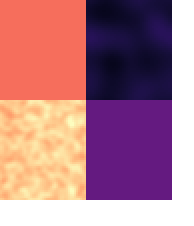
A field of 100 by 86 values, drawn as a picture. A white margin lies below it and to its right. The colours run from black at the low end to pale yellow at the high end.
The table splits into 2 rows of 2 panels. Panel 1,1: high, flat. Panel 1,2: very low, smooth, faint in contrast. Panel 2,1: very high, blotchy, faint in contrast. Panel 2,2: low, flat.
